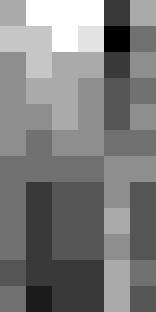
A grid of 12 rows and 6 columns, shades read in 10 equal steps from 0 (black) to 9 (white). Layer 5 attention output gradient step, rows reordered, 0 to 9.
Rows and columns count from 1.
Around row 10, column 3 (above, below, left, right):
3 2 2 3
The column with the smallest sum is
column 5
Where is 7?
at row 2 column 1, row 2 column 2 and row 3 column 2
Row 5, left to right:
5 5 6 5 3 5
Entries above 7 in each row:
3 2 0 0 0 0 0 0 0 0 0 0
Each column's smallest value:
3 1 2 2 0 3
